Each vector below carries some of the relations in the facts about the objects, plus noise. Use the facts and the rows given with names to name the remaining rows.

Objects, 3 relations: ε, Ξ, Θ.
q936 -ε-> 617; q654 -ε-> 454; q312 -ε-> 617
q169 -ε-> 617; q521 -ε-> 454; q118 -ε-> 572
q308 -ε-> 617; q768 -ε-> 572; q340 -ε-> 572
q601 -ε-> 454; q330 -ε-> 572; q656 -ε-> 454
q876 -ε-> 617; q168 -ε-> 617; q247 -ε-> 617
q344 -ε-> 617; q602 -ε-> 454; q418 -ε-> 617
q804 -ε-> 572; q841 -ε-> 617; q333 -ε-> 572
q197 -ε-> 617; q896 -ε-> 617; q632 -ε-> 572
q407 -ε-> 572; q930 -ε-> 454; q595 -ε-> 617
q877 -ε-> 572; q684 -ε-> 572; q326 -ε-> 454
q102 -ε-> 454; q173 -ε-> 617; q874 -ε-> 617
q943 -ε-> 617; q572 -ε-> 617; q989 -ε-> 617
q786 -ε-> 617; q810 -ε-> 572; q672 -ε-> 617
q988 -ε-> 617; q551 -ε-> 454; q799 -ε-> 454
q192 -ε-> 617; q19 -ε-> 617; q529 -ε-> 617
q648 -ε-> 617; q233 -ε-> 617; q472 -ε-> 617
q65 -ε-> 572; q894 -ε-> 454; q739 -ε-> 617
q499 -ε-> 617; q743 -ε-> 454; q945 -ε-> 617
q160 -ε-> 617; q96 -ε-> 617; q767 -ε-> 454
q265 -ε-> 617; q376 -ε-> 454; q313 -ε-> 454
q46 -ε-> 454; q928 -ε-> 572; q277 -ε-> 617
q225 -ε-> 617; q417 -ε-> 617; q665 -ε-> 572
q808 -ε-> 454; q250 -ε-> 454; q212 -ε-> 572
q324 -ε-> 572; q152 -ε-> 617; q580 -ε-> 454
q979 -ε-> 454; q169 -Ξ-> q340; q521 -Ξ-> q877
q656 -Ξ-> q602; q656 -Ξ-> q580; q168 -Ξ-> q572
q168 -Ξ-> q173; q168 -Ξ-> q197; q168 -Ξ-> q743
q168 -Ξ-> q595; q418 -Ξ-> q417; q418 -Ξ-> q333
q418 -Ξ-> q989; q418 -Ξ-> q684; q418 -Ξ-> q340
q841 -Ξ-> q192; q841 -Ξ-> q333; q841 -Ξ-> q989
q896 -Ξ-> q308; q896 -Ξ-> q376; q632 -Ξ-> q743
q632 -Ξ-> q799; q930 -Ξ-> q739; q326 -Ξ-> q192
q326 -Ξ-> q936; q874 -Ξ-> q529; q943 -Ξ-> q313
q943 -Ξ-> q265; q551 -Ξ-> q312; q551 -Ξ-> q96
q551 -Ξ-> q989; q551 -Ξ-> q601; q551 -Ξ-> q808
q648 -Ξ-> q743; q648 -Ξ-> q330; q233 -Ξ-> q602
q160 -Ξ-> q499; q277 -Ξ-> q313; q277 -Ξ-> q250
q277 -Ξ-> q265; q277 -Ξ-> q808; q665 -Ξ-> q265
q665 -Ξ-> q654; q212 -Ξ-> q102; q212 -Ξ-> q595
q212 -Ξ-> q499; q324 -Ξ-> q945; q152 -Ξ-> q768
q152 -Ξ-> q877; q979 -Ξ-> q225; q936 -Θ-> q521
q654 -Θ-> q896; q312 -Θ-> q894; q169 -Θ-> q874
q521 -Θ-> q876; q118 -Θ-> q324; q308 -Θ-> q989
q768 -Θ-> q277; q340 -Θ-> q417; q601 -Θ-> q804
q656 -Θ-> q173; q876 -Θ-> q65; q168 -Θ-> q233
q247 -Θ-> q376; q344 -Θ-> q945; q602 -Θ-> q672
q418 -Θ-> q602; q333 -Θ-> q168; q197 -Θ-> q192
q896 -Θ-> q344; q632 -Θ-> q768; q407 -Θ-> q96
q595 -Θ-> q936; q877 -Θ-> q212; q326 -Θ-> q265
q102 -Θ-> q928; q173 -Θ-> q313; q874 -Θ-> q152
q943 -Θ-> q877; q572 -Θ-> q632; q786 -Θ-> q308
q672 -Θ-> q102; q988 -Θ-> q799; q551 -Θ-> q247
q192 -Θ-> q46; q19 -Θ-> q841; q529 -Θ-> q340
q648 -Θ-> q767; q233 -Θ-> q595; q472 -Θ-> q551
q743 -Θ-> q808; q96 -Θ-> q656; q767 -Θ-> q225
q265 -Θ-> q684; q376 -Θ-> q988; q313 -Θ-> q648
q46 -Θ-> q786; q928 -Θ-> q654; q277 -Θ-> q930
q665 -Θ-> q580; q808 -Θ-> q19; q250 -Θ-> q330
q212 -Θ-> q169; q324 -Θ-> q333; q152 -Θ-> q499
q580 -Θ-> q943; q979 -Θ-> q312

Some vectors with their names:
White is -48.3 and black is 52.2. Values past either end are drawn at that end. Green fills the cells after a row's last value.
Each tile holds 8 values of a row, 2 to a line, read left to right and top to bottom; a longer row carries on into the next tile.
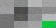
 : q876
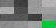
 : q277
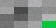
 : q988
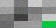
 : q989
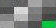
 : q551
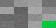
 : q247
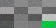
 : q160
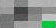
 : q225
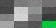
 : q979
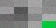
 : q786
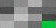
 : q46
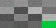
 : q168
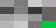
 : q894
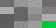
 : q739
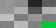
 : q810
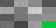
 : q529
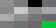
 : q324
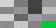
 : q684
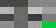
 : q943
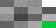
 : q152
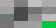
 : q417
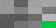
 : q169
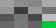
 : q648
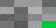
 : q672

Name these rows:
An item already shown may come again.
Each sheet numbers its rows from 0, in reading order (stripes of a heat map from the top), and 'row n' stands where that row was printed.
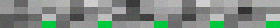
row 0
q169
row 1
q989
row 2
q277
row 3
q989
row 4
q499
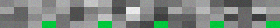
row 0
q312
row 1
q417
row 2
q326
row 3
q192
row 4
q943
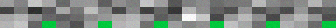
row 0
q799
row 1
q96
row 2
q767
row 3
q602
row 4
q654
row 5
q376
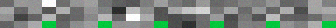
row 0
q152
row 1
q739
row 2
q656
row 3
q418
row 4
q160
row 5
q265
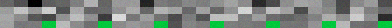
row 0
q665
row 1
q808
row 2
q768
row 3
q160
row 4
q333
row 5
q595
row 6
q250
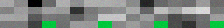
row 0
q632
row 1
q499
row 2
q928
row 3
q418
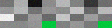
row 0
q877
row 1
q340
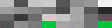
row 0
q841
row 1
q521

